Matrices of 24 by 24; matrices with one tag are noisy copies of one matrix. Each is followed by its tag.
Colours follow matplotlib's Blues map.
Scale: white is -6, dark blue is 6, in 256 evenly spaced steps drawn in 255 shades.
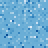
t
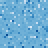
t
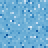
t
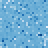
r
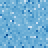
t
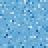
t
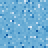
t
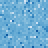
t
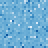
t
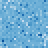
r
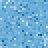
r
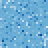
r
